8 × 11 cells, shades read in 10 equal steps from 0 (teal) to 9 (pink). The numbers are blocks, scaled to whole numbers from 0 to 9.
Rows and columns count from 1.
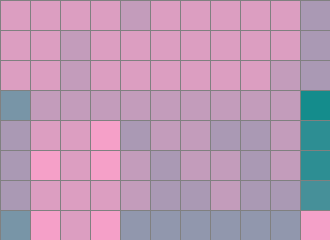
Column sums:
50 65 61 66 55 55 56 56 54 55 31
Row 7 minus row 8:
2 -1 0 -1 2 1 1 2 1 1 -7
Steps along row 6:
up down up down down up same down up down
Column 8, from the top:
8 8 8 7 6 7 7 5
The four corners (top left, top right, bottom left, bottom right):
8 6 4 9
